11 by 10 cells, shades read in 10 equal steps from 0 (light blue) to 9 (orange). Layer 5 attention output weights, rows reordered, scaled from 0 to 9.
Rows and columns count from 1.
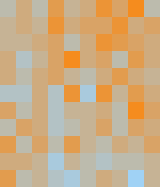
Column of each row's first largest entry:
9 4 7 5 8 5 9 2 1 1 1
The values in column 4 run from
1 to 8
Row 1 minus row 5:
-2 2 -2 1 0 2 3 -1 4 -1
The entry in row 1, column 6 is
5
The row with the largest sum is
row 2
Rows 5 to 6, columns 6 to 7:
3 5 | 1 8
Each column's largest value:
7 6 6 8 9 6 8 8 9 6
